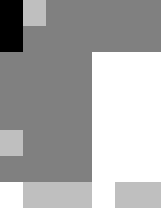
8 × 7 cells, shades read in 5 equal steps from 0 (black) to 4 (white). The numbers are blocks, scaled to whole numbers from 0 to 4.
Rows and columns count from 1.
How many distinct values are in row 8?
2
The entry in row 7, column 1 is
2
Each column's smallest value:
0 2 2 2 2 2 2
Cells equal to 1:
0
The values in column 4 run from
2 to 3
